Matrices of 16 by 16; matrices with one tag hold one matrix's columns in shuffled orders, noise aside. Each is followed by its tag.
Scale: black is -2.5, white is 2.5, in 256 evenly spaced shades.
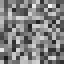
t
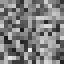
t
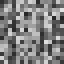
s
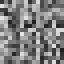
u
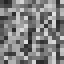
s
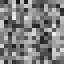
u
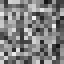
s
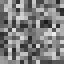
u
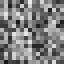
u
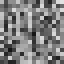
s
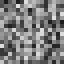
u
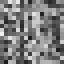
s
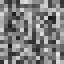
s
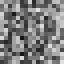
s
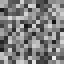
t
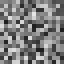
t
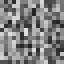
u
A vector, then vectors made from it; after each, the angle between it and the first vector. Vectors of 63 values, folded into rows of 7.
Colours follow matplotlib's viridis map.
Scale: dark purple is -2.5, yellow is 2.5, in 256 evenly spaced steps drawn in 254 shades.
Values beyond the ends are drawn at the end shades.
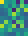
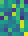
partly aligned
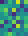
nearly opposite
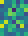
nearly parallel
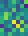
partly opposed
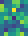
partly opposed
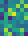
orthogonal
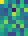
nearly parallel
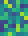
partly opposed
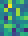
orthogonal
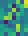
partly opposed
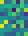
nearly parallel
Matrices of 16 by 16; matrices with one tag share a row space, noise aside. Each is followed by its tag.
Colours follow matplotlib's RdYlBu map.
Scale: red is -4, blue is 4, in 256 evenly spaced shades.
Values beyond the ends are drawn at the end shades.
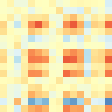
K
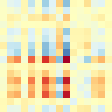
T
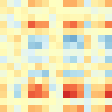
K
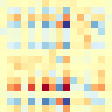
T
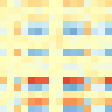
K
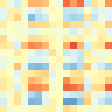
K
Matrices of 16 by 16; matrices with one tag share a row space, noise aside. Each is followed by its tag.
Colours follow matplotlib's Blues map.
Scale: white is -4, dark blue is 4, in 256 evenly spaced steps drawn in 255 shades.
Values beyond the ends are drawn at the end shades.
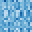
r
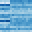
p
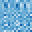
r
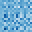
r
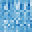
r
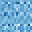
r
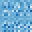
r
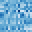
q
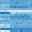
p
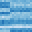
p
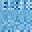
r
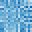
q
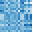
q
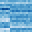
p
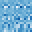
r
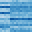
p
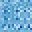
r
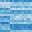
p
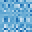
r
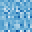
r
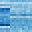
p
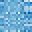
q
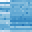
p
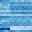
p
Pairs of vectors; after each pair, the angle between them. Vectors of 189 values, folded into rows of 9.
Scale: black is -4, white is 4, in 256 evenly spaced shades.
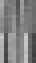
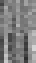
nearly opposite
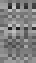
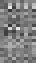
nearly opposite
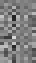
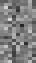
partly aligned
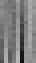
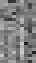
partly opposed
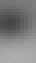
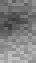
nearly parallel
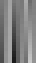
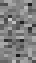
orthogonal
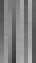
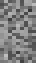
orthogonal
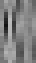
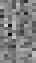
partly opposed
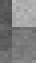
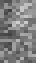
partly aligned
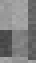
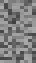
orthogonal
